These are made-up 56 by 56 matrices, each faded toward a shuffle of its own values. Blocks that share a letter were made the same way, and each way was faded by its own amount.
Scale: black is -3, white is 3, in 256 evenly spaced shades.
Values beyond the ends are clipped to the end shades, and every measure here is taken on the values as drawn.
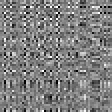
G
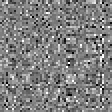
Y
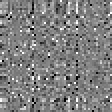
Y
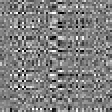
G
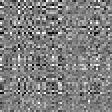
G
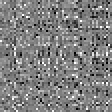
Y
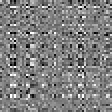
G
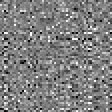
Y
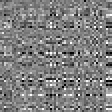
G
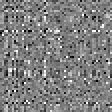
Y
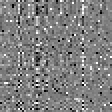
Y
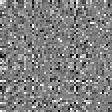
Y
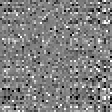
Y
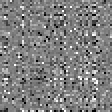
Y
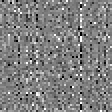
Y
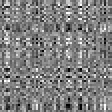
G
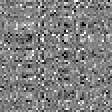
Y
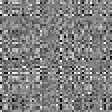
G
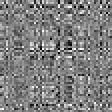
G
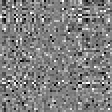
Y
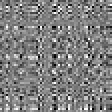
G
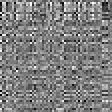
G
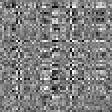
G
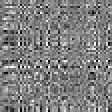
G
